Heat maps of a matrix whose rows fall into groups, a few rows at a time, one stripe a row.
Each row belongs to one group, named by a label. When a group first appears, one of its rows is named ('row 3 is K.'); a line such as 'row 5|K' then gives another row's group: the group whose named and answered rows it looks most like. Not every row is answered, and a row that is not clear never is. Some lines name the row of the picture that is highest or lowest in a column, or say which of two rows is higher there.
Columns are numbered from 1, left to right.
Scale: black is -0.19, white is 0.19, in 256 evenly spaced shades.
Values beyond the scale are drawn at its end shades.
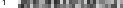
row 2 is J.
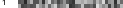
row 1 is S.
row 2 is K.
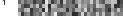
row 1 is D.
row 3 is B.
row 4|K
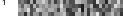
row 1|J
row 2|B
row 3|B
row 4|D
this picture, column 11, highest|3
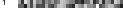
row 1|B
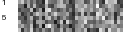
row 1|D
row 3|S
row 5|S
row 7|S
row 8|J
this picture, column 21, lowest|4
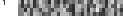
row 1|J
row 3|D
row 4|B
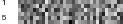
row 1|D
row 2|K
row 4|D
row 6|D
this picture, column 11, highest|1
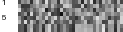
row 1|B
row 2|K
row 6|J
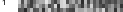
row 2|B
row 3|S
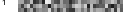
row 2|B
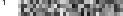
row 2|K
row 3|B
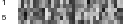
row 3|D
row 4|S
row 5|D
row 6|B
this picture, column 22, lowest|6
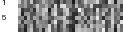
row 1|J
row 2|B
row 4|K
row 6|K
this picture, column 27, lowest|2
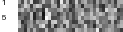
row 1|J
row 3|D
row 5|S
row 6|K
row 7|J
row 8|D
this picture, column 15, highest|1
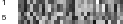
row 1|D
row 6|J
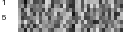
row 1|S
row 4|K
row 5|K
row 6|B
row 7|J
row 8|D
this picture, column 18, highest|4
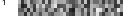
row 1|B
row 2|K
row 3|J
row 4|D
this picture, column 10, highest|1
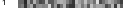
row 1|D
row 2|S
